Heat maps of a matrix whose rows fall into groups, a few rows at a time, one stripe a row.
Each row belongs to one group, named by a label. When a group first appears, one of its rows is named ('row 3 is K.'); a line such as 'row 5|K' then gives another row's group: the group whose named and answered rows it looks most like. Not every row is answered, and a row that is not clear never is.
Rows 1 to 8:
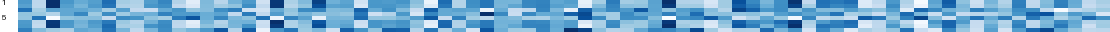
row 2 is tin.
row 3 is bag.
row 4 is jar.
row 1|tin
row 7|tin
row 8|jar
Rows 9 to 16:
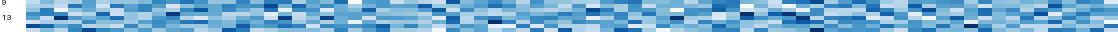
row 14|jar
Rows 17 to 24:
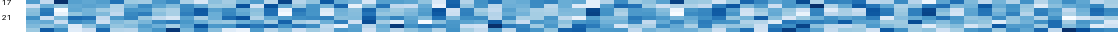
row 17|tin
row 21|bag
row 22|jar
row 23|jar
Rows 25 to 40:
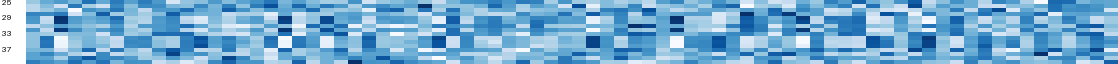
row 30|tin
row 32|tin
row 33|jar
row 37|jar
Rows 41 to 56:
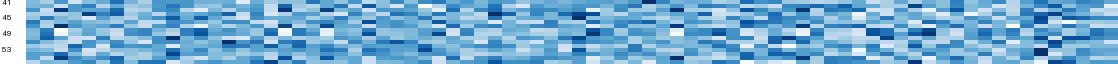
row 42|jar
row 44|jar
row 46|bag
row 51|jar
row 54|bag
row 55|tin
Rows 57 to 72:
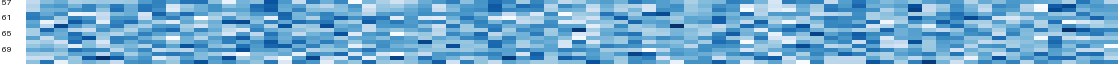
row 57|jar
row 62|bag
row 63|tin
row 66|bag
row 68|jar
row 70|jar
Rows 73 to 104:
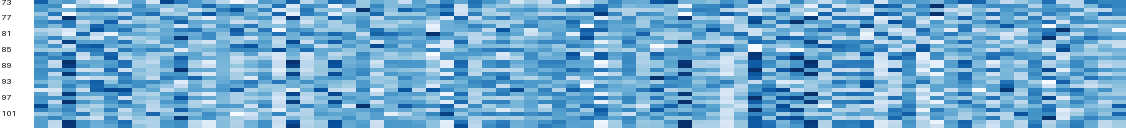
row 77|tin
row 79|bag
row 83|tin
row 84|jar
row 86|bag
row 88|tin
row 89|tin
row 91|tin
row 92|jar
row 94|bag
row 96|tin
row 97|bag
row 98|tin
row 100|bag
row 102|bag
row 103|tin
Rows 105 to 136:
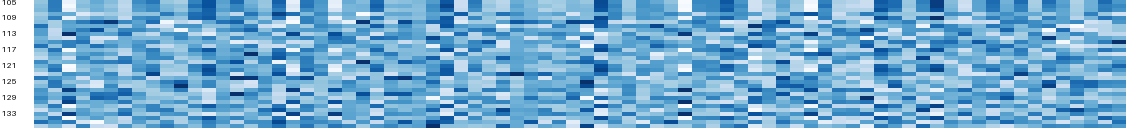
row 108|jar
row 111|bag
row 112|bag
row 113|tin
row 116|bag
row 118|jar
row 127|tin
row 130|tin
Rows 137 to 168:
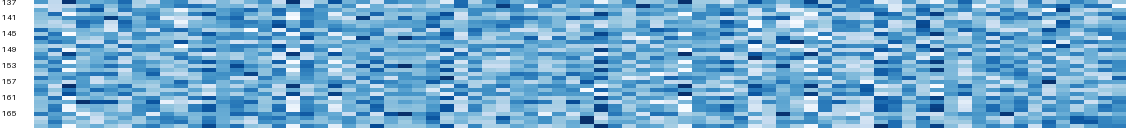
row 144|jar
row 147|bag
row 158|tin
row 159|bag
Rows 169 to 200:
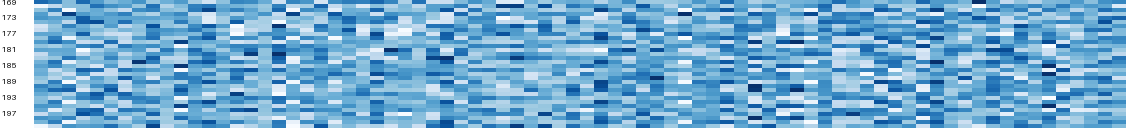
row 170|jar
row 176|jar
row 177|jar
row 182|jar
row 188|jar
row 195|bag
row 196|bag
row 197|jar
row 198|bag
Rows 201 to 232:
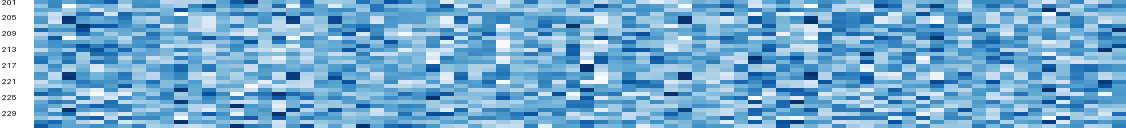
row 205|tin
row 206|tin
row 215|bag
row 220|tin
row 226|bag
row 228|tin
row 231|bag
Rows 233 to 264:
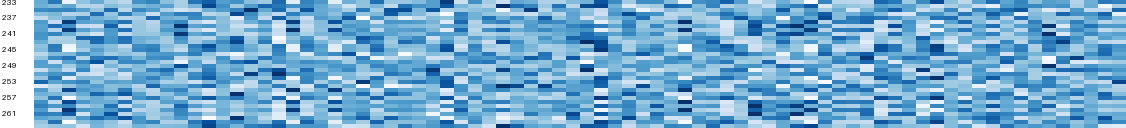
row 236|jar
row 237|jar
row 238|tin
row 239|bag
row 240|tin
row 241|bag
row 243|jar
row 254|jar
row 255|tin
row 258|tin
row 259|bag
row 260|tin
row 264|jar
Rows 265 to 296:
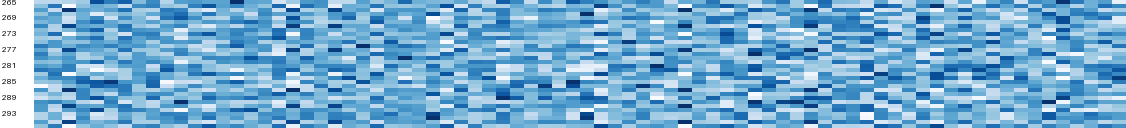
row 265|jar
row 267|tin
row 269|jar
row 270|jar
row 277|tin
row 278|bag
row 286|jar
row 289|jar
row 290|bag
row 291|tin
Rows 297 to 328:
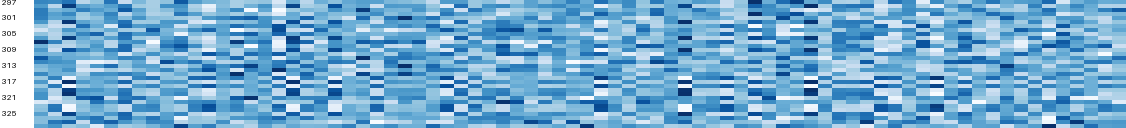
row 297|bag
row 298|tin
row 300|bag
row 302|tin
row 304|jar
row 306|tin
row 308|jar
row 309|tin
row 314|jar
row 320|tin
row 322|jar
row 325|tin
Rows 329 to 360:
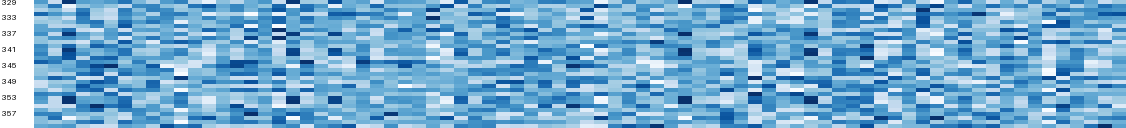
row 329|tin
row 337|tin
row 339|jar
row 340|bag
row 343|bag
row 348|bag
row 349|jar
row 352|bag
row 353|tin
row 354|tin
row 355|jar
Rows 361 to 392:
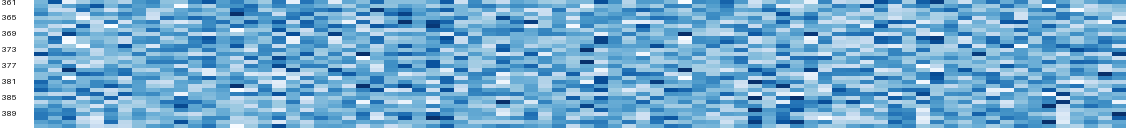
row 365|jar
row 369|tin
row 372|jar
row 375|jar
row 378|tin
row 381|bag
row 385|bag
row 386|jar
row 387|bag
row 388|bag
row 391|bag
